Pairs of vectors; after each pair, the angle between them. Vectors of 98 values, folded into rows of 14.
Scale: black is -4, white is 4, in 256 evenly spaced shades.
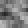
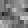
nearly parallel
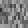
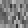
nearly parallel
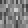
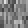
partly opposed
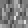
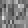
partly aligned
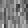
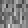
partly aligned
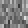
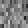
nearly opposite
